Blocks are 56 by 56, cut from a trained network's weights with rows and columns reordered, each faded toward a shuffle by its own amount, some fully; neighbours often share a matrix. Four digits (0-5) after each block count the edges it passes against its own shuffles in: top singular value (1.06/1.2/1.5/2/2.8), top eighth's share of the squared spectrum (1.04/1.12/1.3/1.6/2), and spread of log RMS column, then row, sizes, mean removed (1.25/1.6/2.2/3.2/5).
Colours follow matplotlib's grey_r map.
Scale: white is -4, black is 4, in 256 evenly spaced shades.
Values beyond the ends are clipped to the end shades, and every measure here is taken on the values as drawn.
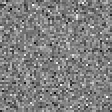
0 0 0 0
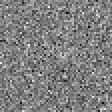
0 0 0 0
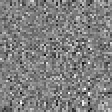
3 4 2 2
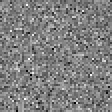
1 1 0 0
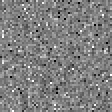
0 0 0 0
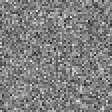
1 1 0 0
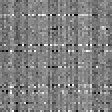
4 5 0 3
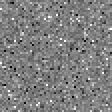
0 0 0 0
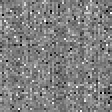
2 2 0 1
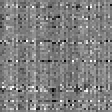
4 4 0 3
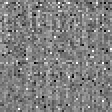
3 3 0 2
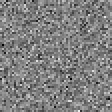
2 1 0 0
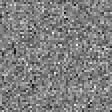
1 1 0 0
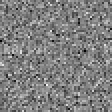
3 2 1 0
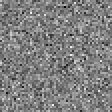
0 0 0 0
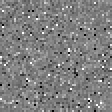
0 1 0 0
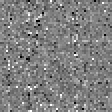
2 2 1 0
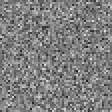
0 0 0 0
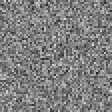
0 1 0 0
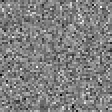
2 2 0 0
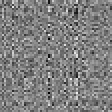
4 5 3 1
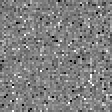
0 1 0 0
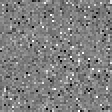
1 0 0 0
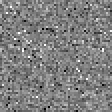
1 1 0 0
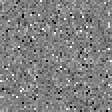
1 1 1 0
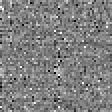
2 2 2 0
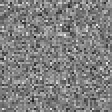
3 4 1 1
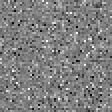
1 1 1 0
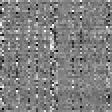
3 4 3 0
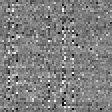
2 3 3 0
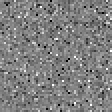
1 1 0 0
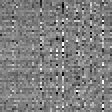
3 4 3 0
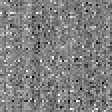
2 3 0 2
